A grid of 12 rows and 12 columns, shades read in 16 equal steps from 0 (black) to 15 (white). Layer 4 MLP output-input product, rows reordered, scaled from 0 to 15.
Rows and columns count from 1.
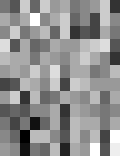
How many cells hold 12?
13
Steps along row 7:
up up down down up down up down down same same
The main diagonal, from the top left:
7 8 7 6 10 13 4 9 9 10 4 14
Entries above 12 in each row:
0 1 0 2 0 1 0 0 0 0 1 2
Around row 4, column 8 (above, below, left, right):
3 10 9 11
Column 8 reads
7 6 3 9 10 10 12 9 10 11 11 10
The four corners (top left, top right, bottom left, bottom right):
7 3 9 14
